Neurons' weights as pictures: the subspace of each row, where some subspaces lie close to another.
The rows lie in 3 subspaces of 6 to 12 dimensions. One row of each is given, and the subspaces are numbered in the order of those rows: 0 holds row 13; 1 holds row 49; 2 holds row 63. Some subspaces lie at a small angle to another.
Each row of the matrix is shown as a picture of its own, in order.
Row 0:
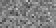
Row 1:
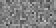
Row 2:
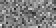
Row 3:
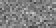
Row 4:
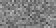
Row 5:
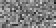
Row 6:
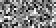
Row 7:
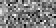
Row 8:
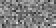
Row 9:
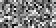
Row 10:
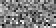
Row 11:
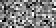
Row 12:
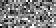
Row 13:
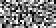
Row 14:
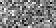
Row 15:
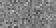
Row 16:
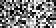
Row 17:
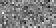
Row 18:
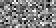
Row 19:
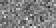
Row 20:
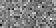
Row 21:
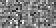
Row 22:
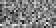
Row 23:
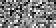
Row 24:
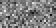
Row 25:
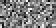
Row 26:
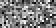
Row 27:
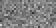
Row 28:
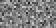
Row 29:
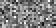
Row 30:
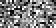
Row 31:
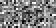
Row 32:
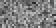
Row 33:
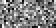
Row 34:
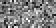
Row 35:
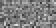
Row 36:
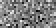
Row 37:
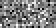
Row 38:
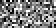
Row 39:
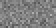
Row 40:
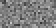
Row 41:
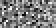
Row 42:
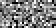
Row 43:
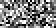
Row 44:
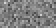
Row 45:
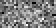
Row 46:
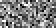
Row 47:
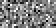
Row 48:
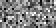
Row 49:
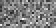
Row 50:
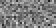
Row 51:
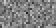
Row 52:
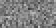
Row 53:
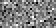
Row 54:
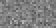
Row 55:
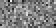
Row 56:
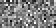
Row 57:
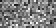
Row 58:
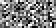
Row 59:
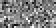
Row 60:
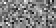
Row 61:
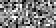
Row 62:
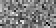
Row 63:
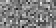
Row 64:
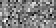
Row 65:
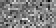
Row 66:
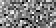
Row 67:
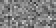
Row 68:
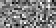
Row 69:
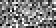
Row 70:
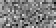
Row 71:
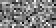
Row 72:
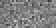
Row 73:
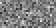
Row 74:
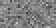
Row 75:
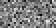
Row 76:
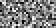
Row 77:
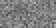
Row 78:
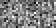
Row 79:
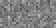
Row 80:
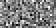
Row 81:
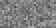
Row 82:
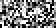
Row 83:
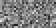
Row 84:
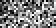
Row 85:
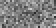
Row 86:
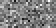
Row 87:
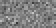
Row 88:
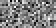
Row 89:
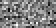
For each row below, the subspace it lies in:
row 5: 0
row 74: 2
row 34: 1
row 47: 2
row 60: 2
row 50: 0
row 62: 0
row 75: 2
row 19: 0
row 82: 2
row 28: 2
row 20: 0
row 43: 1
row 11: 2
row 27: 1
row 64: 2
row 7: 2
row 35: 1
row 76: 2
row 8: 0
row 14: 2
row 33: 2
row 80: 2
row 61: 2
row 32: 1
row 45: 2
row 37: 0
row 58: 2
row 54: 1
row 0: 2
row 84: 1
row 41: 2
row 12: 2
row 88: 2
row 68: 1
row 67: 1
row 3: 2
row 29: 0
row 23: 0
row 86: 1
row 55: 2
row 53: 2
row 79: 2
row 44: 2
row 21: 1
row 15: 1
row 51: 2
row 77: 2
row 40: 2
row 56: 2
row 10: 0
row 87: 2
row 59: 1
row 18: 0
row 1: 2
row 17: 0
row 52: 1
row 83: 1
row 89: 2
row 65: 1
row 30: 0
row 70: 1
